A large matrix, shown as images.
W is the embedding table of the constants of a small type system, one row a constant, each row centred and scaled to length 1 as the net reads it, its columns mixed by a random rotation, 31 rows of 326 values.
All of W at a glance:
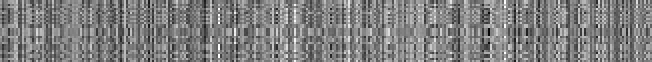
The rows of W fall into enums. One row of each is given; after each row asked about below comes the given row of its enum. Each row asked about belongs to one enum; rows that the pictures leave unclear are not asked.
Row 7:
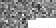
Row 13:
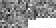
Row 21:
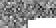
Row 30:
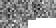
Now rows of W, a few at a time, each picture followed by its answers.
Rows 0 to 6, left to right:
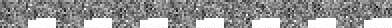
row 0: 13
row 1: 13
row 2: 30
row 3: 13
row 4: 7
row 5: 30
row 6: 21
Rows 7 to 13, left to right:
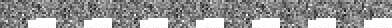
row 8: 30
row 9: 7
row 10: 30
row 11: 7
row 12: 13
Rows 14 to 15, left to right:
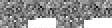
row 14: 21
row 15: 21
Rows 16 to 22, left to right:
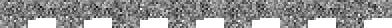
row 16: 21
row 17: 21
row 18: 13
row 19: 30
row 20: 30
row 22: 7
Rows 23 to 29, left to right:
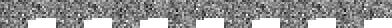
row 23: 7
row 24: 7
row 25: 30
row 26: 13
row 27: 7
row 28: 7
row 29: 13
